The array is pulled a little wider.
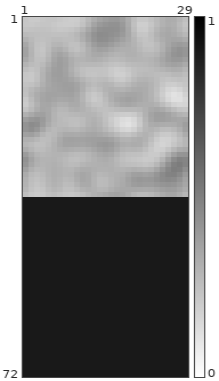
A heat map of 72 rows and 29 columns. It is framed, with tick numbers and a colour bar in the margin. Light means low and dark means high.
The table splits into 2 rows of 1 panel. Panel 1,1: low, blotchy. Panel 2,1: very high, flat.
